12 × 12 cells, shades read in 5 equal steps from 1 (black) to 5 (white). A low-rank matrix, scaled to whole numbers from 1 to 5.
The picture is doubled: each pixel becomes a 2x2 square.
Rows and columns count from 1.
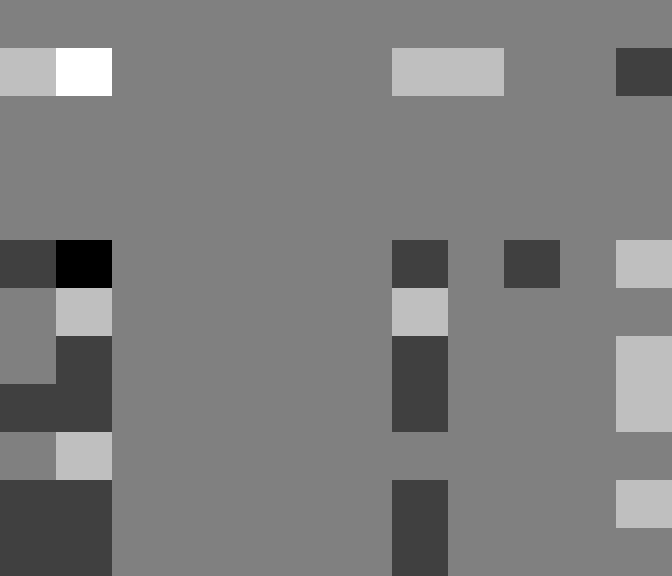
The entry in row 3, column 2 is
3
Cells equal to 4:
10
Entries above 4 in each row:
0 1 0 0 0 0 0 0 0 0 0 0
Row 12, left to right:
2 2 3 3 3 3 3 2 3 3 3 3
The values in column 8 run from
2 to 4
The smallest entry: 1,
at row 6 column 2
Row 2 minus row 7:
1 1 0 0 0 0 0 0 1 0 0 -1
